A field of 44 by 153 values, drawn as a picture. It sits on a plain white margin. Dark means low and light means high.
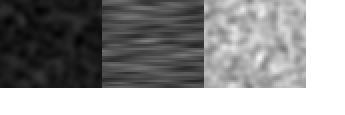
It is made of 1 by 3 panels. Panel 1,1: very low, blotchy, faint in contrast. Panel 1,2: low, streaked across. Panel 1,3: high, blotchy.
